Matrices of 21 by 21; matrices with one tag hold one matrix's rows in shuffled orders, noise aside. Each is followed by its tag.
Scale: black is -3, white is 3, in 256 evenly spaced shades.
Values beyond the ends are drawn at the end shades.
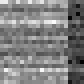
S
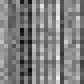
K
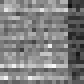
S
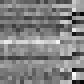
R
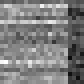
S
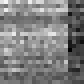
S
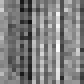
K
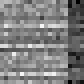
S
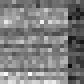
S
